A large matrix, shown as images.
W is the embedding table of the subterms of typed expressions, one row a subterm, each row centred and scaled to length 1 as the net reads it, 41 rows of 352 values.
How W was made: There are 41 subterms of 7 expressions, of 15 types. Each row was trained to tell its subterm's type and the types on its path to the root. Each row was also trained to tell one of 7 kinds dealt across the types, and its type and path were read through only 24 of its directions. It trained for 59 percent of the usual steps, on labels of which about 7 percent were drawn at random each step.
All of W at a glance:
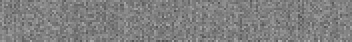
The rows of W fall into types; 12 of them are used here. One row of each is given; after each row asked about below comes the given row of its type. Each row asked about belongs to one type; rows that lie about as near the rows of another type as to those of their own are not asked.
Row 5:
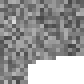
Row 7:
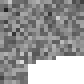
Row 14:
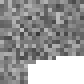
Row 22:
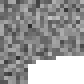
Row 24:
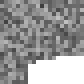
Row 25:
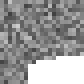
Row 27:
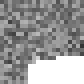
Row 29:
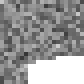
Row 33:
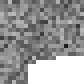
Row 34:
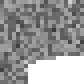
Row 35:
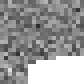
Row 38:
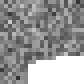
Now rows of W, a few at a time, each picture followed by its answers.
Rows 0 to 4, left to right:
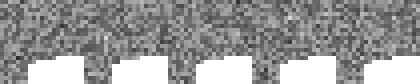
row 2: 5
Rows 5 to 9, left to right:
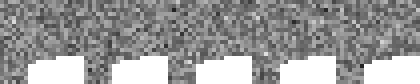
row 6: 27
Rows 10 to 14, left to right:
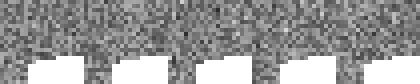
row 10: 14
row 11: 29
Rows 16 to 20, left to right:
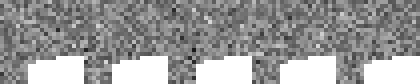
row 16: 29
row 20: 27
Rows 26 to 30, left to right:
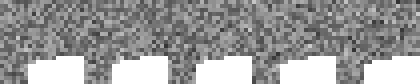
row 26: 27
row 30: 33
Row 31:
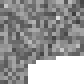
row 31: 34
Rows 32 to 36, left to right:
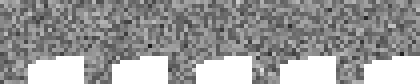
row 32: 34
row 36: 14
